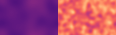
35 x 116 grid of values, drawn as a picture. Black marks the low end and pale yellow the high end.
It is made of 1 by 2 panels. Panel 1,1: low, smooth, faint in contrast. Panel 1,2: high, blotchy.
